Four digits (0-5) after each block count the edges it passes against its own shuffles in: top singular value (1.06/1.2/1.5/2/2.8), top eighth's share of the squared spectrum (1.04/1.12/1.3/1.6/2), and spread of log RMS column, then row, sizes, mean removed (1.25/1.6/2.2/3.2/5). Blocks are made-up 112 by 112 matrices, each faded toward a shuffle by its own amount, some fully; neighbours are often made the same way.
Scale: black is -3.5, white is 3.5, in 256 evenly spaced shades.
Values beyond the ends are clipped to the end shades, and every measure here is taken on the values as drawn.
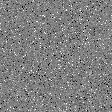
0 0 0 0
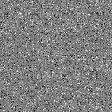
3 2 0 1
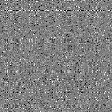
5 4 2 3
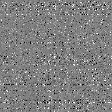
2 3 2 3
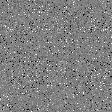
1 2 1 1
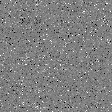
1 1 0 1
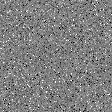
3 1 0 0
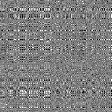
5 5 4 4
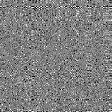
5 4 2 3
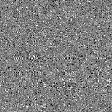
4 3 1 2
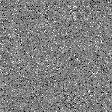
3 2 1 1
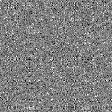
4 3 2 2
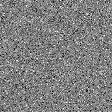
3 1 0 0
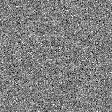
3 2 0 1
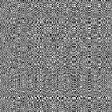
5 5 4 4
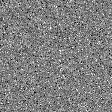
1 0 0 0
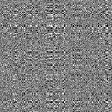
5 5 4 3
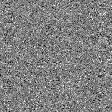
3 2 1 1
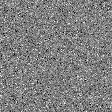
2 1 0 0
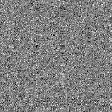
4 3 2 2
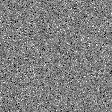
1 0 0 0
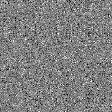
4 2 1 1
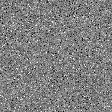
1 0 0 0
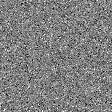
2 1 0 0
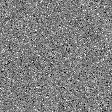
2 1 0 0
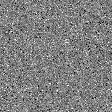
2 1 0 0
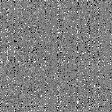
2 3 3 2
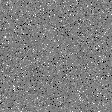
0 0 0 0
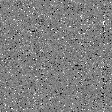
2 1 1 0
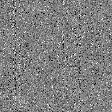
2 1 3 0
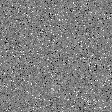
0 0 0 0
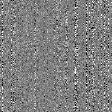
2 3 4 0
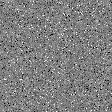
0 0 0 0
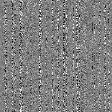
2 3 4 0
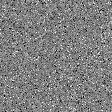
0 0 0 0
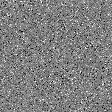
0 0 0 0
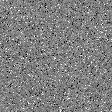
0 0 0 0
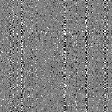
5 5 4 2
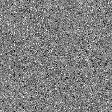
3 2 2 0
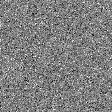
2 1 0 0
